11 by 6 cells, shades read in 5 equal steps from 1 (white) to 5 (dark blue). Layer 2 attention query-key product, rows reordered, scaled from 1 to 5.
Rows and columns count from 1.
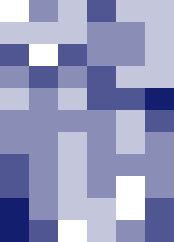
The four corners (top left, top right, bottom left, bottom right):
1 2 5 4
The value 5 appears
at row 5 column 6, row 10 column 1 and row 11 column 1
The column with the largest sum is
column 1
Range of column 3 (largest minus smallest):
3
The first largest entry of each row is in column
4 4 1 2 6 6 1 1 1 1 1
